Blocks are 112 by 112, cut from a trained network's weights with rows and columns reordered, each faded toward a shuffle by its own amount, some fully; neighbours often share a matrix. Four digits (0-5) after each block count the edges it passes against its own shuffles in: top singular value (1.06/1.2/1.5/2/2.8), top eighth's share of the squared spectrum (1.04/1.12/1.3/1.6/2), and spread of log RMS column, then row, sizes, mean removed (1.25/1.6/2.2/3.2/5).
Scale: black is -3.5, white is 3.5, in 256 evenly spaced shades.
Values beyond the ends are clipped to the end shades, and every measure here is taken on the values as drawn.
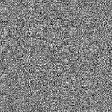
4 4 2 2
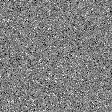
0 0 0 0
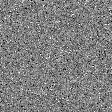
0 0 0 0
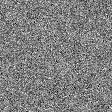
0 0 0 0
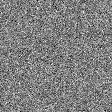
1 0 0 0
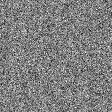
1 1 0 0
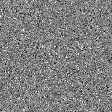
2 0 0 0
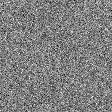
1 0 0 0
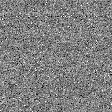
3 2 0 1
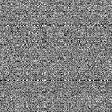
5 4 2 3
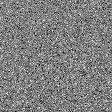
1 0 0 0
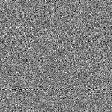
4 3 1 2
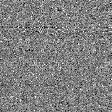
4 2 0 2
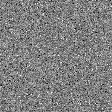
2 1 0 0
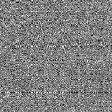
4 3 1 2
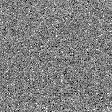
3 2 0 1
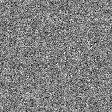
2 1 0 0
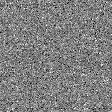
2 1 0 0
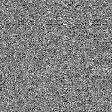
3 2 0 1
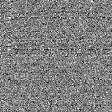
4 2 1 2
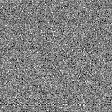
3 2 0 1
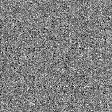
2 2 1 1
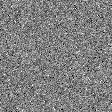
0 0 0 0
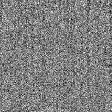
3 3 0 1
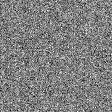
1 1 0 0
